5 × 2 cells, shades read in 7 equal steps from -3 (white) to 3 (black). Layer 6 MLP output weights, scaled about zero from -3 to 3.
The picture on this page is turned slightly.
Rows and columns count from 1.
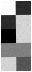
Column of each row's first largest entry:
2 1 1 1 2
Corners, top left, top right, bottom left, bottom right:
-3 2 -2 1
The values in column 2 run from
-2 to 2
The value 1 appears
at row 5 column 2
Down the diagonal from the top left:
-3 -2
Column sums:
0 -1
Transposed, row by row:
-3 2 3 0 -2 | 2 -2 -2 0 1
